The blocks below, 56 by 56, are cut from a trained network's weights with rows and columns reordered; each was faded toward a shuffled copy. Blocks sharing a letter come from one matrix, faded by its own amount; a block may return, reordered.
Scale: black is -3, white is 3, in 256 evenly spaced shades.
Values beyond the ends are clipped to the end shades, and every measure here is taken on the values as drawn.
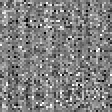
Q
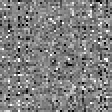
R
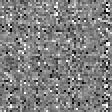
R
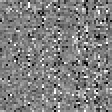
R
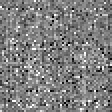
Q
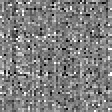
Q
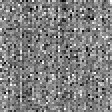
Q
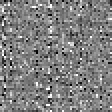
R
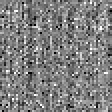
Q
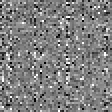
R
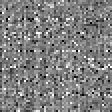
Q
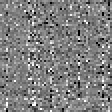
R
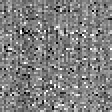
Q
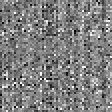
Q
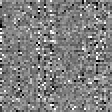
R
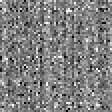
Q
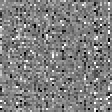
R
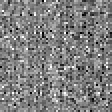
Q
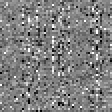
R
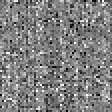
Q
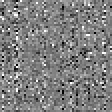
R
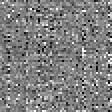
R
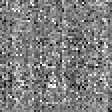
Q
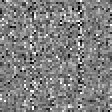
R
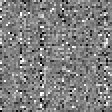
R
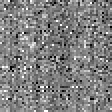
Q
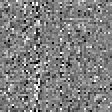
R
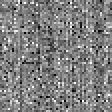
Q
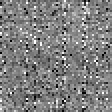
R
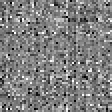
Q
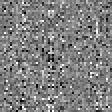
R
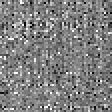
Q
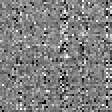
R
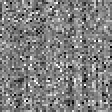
Q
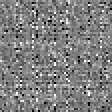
R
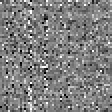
R
